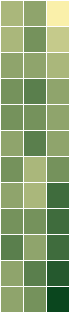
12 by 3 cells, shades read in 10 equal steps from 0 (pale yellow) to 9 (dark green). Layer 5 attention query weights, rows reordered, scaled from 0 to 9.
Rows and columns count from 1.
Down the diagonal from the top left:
3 5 3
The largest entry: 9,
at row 12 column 3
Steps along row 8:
down up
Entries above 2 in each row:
2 2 3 3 3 3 3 3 3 3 3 3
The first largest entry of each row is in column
2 2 1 2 1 2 1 3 3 3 3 3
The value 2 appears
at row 2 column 3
